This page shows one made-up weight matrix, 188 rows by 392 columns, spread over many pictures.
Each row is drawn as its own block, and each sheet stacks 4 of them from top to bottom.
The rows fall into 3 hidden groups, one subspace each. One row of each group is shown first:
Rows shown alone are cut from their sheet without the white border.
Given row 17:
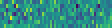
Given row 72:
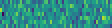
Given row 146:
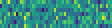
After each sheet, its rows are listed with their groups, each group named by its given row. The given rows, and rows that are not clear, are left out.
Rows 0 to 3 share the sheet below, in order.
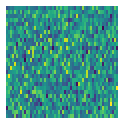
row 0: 146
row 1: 17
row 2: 72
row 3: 146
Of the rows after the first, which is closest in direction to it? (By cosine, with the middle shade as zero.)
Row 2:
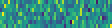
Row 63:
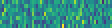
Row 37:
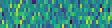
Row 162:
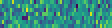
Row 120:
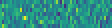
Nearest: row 63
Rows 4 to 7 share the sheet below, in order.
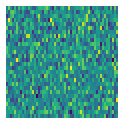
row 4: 72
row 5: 146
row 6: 17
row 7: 146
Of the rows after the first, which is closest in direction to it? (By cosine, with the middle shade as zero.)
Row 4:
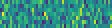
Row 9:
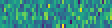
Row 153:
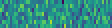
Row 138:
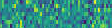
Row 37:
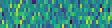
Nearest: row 9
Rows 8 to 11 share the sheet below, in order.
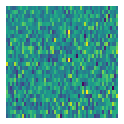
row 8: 72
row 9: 72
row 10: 146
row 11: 146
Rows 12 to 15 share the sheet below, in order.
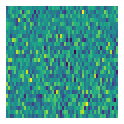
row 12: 17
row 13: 17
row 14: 17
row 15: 146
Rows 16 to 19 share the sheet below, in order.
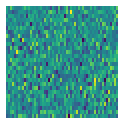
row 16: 17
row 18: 72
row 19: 72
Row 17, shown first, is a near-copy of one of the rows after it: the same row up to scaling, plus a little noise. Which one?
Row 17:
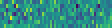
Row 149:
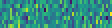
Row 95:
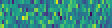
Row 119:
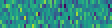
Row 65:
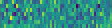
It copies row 65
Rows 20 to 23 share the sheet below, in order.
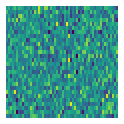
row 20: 17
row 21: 72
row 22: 146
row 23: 146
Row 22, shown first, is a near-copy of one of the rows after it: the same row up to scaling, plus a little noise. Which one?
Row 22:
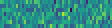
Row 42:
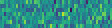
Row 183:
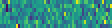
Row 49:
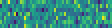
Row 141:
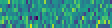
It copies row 42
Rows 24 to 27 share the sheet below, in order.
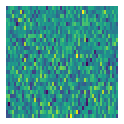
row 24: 17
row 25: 72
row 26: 146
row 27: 72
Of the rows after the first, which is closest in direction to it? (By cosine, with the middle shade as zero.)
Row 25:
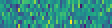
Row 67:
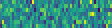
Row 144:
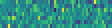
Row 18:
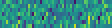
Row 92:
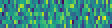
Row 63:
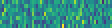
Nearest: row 92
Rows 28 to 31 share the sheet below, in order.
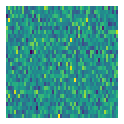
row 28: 72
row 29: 17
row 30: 17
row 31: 146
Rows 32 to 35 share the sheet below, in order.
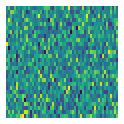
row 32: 72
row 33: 72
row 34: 72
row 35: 72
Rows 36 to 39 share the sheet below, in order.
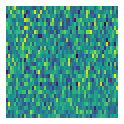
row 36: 72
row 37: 72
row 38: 72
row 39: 72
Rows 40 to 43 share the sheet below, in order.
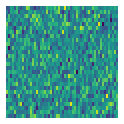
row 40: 146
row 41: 72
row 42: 146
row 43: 146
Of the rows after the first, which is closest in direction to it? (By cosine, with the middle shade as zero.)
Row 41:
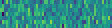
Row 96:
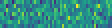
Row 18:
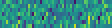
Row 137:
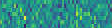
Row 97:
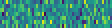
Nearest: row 97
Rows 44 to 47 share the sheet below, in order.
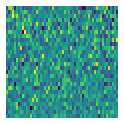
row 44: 146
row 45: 146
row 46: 146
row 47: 17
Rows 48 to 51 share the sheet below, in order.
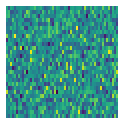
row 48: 72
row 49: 146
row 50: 17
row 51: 146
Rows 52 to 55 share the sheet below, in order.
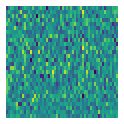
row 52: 17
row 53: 17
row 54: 72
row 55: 17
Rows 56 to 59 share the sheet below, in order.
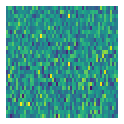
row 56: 146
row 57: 146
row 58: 72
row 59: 17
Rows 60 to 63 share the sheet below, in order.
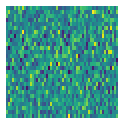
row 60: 146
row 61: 72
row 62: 146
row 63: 72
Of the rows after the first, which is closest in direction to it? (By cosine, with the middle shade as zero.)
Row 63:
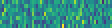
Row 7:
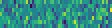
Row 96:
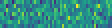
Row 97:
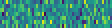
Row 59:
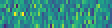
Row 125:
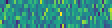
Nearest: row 125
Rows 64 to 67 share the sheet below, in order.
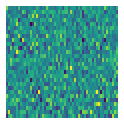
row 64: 17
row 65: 17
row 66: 17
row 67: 146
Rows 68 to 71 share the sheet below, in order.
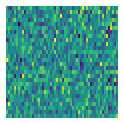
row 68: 146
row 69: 72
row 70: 146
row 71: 72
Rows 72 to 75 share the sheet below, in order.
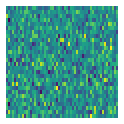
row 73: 146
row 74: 146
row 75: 72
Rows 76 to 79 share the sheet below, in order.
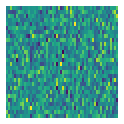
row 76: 17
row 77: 146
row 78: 146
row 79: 17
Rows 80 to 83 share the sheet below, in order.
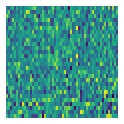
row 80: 72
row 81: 72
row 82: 17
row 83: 146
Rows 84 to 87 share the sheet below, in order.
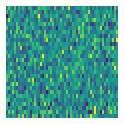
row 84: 72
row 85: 146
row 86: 17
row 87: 72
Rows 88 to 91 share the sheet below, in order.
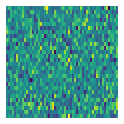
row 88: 72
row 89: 72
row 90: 17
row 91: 72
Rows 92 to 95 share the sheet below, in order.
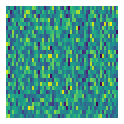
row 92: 72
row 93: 72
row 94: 72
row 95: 17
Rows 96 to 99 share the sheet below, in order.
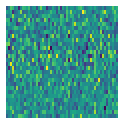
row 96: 17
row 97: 72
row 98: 146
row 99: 72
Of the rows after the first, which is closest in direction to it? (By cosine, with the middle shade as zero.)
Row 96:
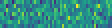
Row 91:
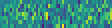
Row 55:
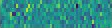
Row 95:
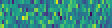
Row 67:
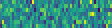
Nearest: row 95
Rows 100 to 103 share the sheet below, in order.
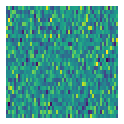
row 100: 72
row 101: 146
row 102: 146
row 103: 72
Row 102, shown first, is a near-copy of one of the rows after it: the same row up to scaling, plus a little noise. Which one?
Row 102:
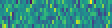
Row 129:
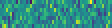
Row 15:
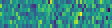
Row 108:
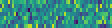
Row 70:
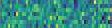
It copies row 129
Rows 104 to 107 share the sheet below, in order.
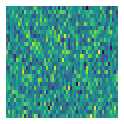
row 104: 146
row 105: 146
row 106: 72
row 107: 72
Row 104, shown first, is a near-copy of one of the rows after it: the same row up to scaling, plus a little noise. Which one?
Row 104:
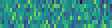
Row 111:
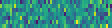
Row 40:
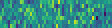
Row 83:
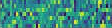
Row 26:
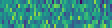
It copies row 26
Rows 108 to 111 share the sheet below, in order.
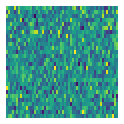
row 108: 146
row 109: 17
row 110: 72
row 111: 146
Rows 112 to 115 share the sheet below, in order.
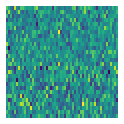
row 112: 146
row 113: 72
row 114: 17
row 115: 17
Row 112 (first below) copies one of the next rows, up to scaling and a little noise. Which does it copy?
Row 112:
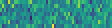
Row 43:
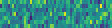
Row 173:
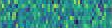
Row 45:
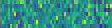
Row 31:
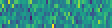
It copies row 31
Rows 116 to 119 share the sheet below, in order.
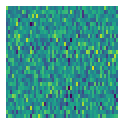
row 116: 17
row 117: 17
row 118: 72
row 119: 17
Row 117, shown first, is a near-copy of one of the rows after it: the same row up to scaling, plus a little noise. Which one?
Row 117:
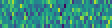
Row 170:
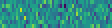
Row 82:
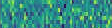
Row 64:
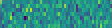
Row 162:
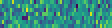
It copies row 82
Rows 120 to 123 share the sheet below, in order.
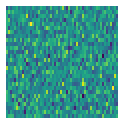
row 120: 17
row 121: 146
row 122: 146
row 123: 17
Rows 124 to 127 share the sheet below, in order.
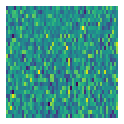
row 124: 146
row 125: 72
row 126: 72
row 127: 72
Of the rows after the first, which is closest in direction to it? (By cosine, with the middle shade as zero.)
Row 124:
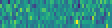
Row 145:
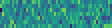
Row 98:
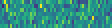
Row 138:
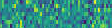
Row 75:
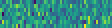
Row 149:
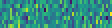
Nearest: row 98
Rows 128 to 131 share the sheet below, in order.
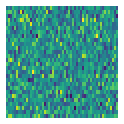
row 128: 17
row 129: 146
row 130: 17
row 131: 17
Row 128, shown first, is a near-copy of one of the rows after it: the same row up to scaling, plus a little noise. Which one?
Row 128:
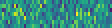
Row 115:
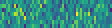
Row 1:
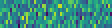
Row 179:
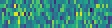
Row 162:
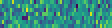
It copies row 115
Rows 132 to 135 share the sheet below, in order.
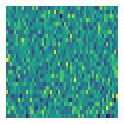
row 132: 146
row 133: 72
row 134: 17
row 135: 146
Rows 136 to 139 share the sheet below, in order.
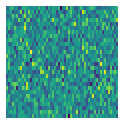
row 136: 17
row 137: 17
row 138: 146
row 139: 72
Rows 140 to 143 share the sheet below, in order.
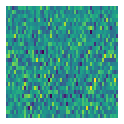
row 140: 72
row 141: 146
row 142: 72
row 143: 17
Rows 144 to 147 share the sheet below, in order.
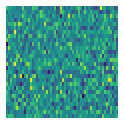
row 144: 146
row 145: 72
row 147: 17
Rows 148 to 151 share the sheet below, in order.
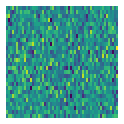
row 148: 72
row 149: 17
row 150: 17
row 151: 17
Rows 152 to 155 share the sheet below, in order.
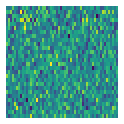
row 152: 17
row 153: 72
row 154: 146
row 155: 17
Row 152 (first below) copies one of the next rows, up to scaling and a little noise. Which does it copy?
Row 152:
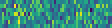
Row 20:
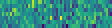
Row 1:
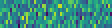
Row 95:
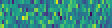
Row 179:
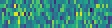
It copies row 179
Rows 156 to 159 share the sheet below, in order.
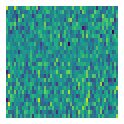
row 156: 146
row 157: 146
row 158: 72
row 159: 72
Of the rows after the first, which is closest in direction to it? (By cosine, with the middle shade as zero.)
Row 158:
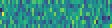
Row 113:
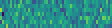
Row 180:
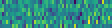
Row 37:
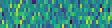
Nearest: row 37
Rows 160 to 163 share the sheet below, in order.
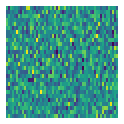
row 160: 146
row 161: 146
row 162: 17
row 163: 146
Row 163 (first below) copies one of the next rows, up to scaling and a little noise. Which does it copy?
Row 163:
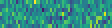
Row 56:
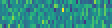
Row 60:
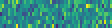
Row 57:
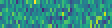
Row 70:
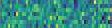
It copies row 57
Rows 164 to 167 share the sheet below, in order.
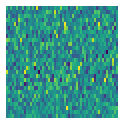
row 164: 146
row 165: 146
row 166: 72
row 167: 17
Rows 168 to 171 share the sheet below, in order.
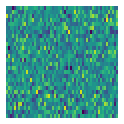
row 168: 72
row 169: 72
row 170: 17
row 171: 146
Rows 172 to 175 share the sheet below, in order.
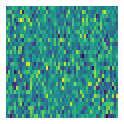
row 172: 17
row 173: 146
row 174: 146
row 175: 146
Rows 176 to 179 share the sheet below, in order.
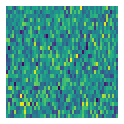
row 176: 72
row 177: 72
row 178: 146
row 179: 17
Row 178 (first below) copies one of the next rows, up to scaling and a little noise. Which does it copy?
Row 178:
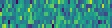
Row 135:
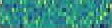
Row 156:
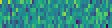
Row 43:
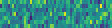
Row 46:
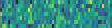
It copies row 46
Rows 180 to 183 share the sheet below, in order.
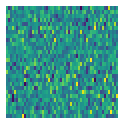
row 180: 72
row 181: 72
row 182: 72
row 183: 146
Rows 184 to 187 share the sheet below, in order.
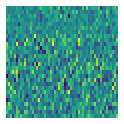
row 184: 146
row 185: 72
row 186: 146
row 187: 72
